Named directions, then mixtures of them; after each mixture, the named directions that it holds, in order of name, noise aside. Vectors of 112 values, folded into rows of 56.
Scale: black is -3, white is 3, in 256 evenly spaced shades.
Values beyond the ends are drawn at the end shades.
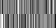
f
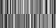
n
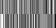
f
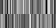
f, n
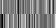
f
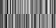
n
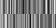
n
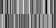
f, n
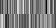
f, n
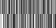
f, n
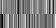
f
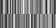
n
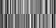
n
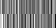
f, n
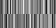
n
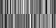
n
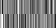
f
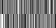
f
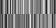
n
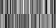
f, n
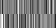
f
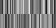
f, n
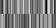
f, n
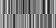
n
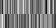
f, n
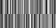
n
